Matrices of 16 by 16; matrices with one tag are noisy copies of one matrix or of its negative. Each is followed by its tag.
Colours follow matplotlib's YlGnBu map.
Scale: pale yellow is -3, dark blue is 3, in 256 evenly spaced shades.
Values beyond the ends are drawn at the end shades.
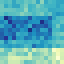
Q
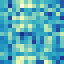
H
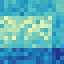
Q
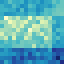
Q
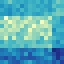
Q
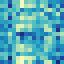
H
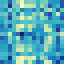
H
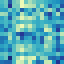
H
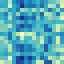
H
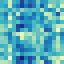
H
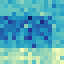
Q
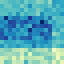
Q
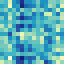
H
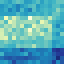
Q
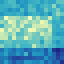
Q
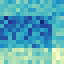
Q
